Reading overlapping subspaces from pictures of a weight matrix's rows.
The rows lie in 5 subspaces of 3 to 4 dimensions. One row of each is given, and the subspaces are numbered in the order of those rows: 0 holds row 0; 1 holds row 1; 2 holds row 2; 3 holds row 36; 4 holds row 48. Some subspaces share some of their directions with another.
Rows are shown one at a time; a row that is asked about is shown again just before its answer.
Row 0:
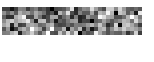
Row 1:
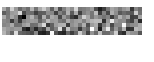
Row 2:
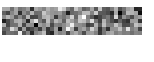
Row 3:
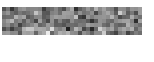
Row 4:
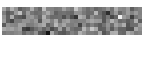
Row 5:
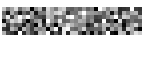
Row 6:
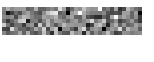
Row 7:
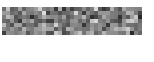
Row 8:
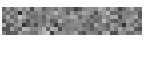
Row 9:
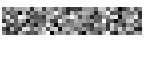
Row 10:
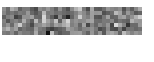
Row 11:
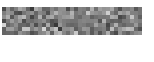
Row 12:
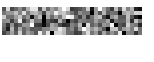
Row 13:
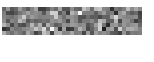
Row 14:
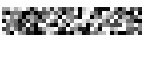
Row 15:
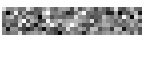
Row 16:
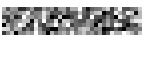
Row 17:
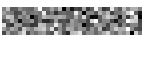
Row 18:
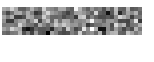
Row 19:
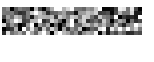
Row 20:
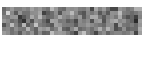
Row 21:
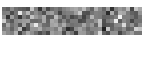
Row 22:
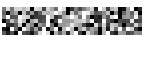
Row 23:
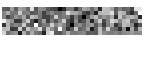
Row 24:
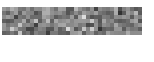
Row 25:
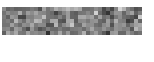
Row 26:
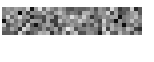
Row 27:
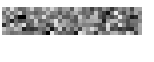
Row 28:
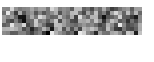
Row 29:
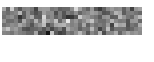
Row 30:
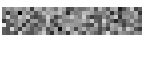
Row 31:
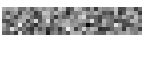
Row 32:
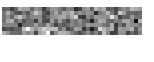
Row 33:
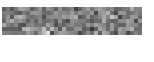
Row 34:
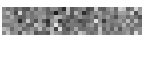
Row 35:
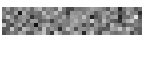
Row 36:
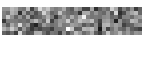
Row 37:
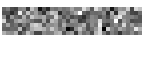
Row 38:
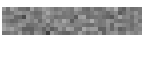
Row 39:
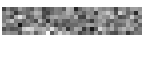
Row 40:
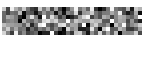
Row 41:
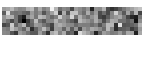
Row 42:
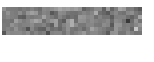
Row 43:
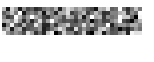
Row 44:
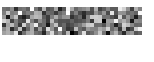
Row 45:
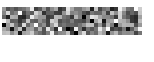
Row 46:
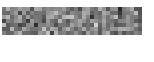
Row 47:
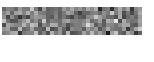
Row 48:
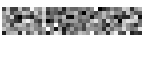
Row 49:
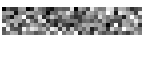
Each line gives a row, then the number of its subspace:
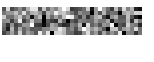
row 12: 1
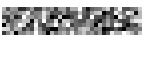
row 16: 1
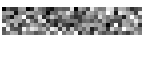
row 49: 0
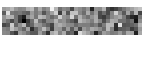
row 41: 0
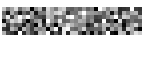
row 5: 4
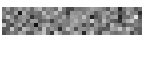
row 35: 4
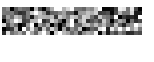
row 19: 2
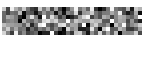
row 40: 1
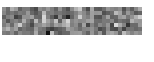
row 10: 1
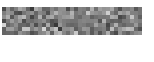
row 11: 0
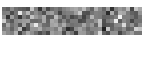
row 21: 3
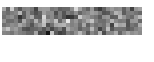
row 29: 1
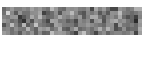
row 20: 0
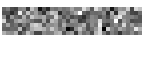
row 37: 3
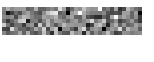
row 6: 3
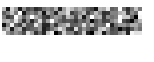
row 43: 4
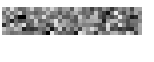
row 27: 0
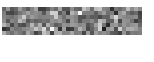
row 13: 3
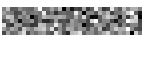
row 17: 4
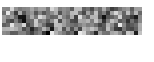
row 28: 0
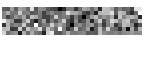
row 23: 2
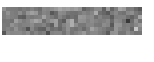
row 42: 2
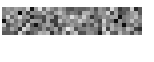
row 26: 3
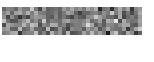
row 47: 4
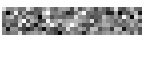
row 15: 0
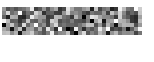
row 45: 0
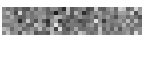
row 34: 4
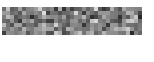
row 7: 4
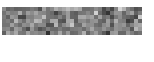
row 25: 2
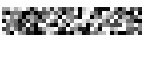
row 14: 1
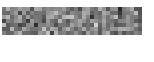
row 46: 1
